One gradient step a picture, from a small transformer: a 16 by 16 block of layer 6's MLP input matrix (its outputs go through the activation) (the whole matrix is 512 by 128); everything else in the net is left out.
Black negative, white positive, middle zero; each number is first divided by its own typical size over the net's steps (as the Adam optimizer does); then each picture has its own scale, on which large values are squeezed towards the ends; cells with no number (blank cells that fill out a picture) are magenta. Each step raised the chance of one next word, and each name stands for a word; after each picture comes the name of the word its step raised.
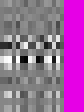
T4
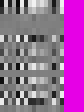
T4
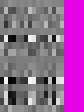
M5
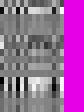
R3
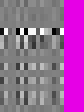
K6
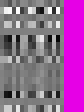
R3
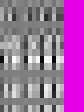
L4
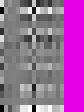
R3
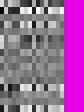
R3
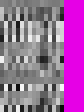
L4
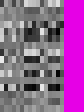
K6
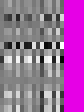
T4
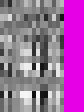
T4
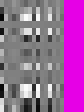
M5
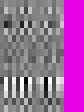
M5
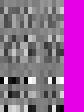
M5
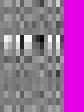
K6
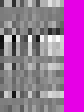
K6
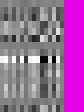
L4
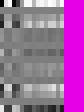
M5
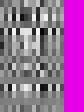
L4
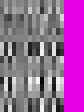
M5
